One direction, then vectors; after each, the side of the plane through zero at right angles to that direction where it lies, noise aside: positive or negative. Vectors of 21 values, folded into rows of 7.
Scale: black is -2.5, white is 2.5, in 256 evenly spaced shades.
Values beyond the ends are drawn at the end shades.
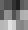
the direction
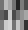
positive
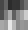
positive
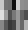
negative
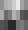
negative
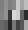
negative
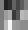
positive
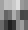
negative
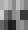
negative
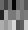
positive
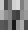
negative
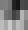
positive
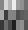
negative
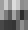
negative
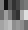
positive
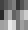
positive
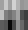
negative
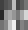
positive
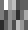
negative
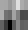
negative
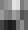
negative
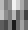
negative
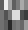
negative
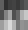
positive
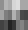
negative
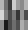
negative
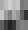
negative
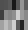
positive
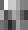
negative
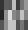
positive
